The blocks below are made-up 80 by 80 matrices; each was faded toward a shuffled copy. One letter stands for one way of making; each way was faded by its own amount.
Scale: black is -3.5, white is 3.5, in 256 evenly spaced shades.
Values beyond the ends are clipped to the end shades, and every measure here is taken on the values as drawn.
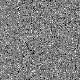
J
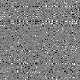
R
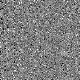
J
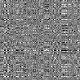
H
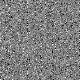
J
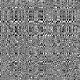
H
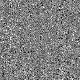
J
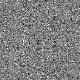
J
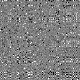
R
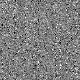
J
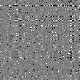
R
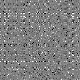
R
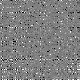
R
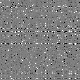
R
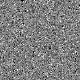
J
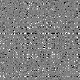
R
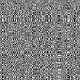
H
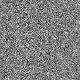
J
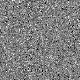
J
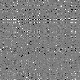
R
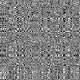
H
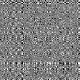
H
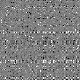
R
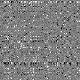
R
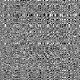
H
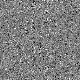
J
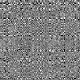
H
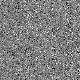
J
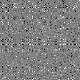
R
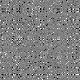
R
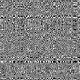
H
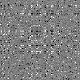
R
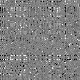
R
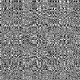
H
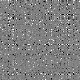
R
